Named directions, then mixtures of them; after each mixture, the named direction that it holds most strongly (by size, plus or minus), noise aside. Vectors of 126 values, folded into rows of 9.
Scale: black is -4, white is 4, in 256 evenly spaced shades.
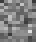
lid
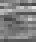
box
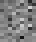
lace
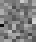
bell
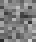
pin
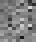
lace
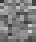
lid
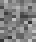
pin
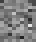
lace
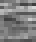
box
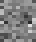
pin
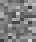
pin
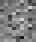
lace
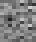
lace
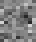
pin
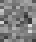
lid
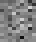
lace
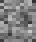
lid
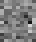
pin
